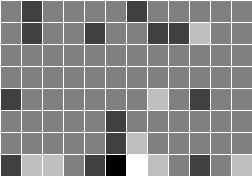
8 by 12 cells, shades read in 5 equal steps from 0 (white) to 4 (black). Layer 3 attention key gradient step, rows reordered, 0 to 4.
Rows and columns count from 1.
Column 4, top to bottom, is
2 2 2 2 2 2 2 2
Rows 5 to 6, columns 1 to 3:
3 2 2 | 2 2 2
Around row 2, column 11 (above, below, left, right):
2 2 1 2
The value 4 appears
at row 8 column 6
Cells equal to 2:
74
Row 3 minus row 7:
0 0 0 0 0 -1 1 0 0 0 0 0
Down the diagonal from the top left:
2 3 2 2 2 3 1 1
